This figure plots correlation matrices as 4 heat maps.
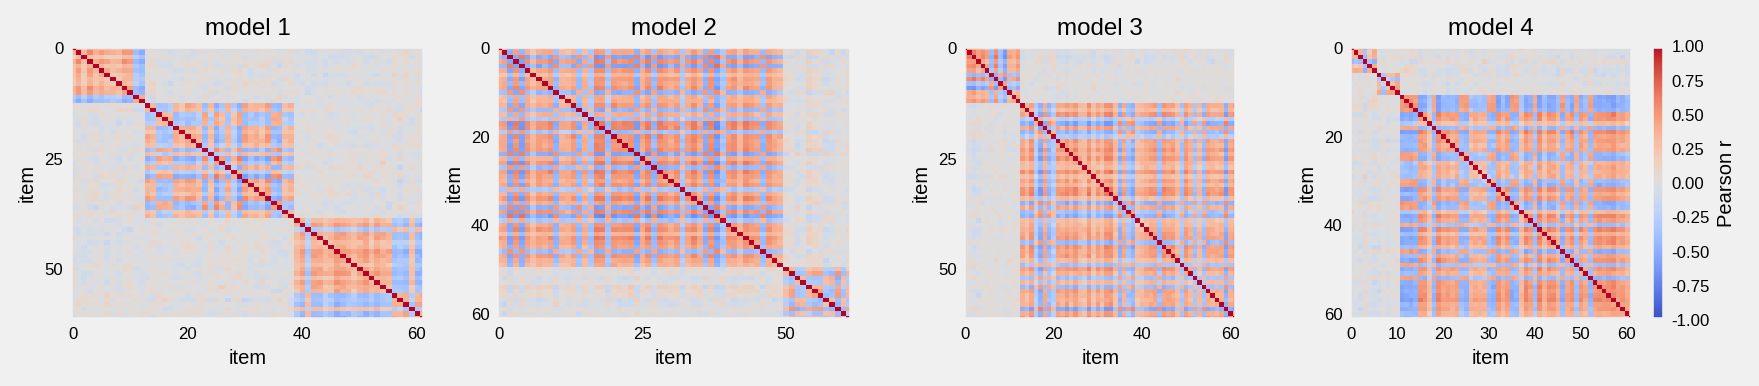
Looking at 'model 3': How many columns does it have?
62
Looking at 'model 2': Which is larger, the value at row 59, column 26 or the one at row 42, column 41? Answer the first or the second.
the second
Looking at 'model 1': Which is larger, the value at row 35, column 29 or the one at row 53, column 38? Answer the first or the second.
the first
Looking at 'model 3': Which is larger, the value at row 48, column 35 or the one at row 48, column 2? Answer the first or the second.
the second
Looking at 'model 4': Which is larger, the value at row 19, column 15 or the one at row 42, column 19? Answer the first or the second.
the first
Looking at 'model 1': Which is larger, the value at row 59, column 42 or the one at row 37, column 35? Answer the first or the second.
the first
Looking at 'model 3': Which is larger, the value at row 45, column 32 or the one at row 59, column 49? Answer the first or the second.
the first
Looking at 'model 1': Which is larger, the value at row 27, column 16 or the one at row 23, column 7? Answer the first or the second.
the second
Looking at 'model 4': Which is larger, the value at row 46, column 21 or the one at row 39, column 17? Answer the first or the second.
the second
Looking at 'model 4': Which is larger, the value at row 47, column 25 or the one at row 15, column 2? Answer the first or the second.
the second
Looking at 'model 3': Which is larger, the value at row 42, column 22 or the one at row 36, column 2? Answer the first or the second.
the first
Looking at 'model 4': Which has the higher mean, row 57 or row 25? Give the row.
57
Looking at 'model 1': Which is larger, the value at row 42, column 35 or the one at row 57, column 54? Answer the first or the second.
the first
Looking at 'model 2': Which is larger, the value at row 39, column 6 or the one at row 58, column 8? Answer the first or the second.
the second
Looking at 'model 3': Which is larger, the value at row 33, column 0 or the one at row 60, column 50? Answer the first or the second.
the second
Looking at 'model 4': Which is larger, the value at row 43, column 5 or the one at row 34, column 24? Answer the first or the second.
the first
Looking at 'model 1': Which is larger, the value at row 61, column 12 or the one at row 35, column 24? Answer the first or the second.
the first
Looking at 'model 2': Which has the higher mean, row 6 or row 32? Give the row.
6
